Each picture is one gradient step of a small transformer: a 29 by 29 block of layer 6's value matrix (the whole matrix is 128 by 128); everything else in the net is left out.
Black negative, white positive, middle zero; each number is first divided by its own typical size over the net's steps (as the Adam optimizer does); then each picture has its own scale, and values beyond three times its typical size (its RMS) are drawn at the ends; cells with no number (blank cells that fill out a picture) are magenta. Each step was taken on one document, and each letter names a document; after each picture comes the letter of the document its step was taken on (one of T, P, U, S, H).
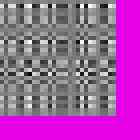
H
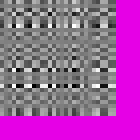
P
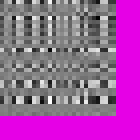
P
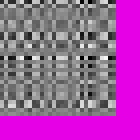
H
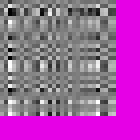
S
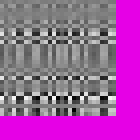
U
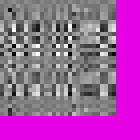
U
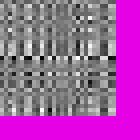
H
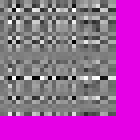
P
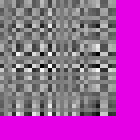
P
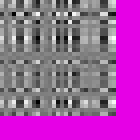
U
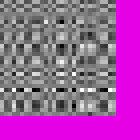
H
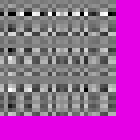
S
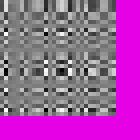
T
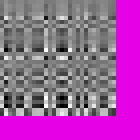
T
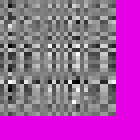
U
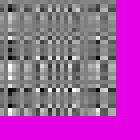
S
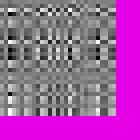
S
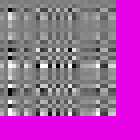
S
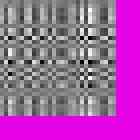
H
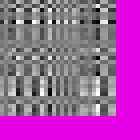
P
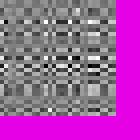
S
